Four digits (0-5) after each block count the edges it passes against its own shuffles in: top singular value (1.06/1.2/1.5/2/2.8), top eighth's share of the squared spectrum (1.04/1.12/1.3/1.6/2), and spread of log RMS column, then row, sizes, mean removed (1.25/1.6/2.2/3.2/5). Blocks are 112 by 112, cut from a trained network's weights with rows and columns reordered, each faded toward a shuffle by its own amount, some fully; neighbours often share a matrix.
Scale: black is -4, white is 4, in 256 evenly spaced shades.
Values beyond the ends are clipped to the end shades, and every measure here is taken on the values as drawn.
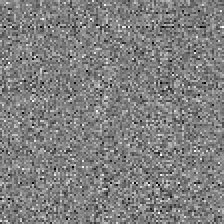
3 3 2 2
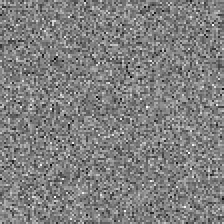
0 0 0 0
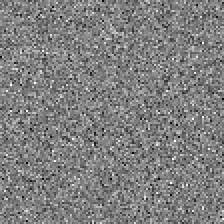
0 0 0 0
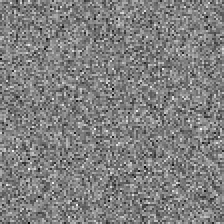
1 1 0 0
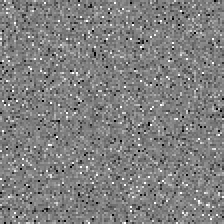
0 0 0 0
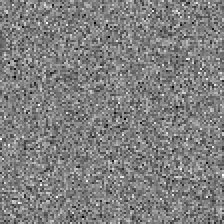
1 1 0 0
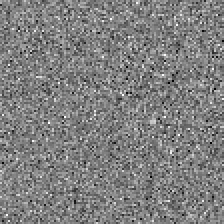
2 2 0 0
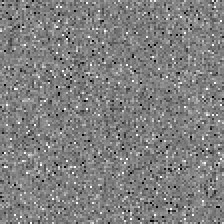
1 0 0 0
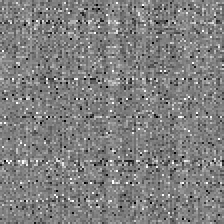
3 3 0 3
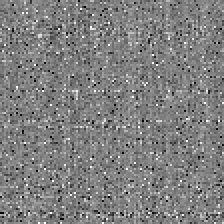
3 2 0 2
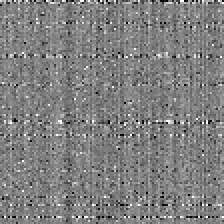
4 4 0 3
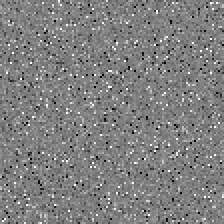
0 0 0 0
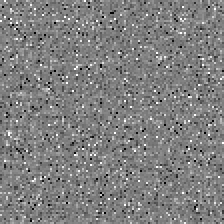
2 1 1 0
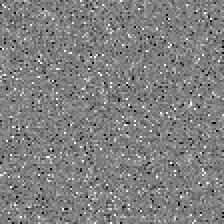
0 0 0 0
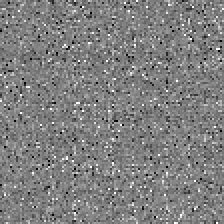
2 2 2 0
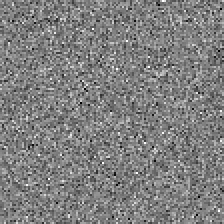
1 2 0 0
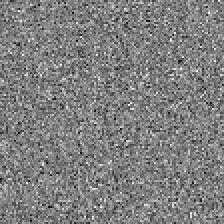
2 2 1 1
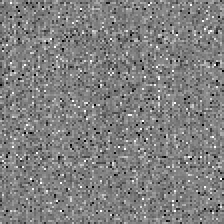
2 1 0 2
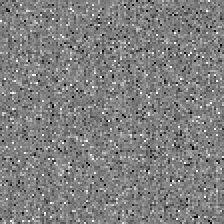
1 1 0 0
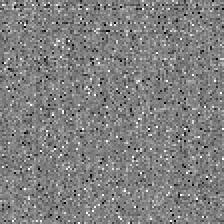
2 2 0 1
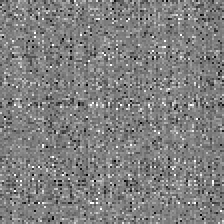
3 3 0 3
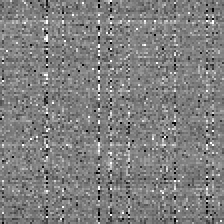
4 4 3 0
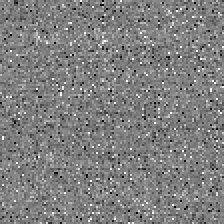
2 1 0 0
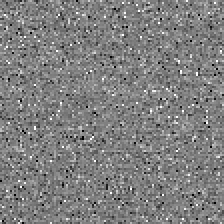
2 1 1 0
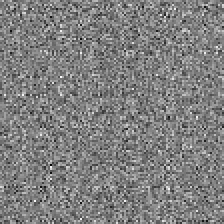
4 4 2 3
